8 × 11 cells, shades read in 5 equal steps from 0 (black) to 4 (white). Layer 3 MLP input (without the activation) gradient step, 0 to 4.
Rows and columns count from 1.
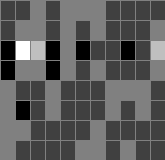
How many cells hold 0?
7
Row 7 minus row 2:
1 0 -1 0 -1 0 0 0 0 0 -1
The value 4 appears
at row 3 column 2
